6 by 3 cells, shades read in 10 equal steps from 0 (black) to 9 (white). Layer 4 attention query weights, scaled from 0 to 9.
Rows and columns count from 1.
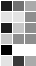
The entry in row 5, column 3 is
9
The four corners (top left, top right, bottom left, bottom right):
1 6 8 6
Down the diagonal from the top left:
1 8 5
